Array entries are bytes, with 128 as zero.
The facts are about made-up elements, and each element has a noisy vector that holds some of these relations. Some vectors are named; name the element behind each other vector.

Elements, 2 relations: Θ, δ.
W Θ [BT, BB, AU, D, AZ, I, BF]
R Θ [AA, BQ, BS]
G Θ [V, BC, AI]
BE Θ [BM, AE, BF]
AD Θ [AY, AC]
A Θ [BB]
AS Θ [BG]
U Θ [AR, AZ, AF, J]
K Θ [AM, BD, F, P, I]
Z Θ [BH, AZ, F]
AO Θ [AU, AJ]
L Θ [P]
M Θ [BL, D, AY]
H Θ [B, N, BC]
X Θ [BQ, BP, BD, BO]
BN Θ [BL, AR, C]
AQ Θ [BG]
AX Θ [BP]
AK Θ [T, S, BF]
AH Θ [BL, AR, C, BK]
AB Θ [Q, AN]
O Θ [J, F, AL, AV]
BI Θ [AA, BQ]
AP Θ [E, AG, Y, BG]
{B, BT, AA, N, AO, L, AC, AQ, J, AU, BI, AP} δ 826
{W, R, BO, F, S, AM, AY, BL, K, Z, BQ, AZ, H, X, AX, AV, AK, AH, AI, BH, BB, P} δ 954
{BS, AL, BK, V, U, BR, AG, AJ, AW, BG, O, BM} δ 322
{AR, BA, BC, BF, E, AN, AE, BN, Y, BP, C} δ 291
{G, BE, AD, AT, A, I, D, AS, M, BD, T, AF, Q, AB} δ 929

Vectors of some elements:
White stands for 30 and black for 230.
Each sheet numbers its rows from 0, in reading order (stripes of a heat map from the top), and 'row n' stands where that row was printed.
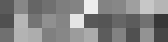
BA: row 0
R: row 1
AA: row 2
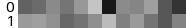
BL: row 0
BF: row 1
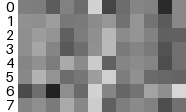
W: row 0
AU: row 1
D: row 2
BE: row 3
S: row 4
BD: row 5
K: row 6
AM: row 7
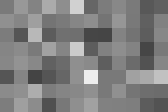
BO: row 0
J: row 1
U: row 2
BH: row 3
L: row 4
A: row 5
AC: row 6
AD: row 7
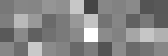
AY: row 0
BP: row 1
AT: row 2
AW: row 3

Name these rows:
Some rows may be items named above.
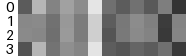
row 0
BQ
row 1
BB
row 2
BB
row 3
R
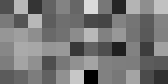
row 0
AS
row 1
U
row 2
BF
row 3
BG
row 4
AD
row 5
AH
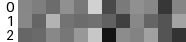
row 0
AZ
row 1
O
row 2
BL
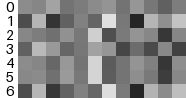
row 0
J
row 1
AS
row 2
AZ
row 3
BI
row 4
F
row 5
P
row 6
AS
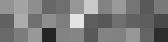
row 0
I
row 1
X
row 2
BN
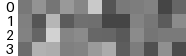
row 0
H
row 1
U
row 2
BK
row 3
AA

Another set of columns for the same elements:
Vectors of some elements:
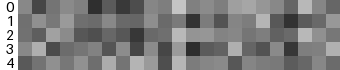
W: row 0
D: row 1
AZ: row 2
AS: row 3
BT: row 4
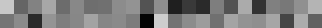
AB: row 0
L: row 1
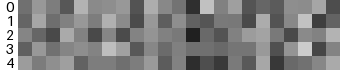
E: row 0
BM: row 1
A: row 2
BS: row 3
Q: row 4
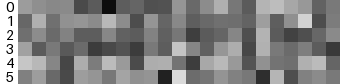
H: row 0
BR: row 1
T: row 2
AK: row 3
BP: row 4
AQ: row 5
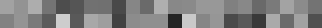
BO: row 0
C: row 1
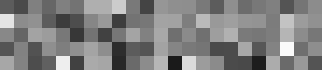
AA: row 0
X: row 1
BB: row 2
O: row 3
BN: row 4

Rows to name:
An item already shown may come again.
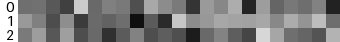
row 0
BF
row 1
K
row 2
G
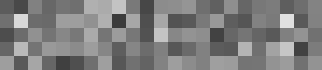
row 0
AA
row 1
BG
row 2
J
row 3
V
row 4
BQ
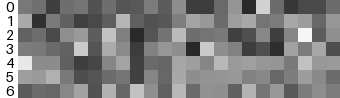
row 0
BE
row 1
R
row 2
U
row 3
AR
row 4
X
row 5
BO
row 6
AO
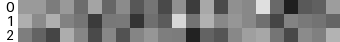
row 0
AD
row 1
BL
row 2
A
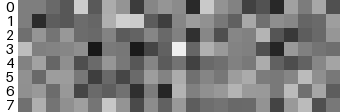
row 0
AR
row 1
BI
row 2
D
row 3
AH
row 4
BD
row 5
BB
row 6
P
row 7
BK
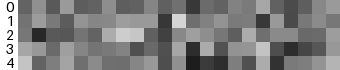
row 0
I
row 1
AP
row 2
BI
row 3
M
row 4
AB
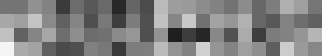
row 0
F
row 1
AY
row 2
AB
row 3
AX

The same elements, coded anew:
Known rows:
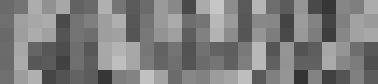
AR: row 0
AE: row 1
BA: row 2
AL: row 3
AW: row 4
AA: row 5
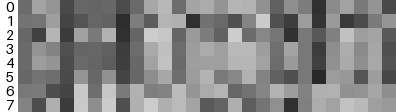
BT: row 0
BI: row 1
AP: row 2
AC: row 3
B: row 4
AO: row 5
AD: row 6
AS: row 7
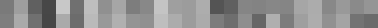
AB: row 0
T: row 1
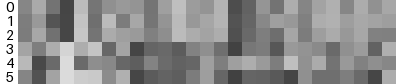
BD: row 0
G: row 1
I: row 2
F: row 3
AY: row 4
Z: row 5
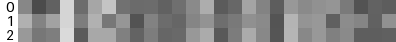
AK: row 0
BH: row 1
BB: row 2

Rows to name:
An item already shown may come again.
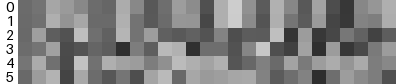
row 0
C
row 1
AR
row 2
U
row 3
BI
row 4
I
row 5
J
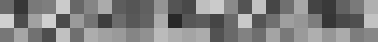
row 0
BN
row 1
R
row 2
I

